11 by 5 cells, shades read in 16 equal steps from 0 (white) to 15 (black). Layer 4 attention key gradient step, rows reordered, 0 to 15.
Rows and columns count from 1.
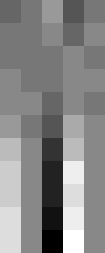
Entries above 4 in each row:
5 5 5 5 5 5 3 3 3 3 3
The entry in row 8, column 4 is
1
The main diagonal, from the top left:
9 8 8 7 8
